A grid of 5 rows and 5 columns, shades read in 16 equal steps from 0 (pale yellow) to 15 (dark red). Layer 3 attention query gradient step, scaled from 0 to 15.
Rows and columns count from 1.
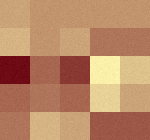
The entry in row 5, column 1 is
8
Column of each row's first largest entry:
2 4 1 1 4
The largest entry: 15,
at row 3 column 1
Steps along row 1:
up same same same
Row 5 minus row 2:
4 -2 0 2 2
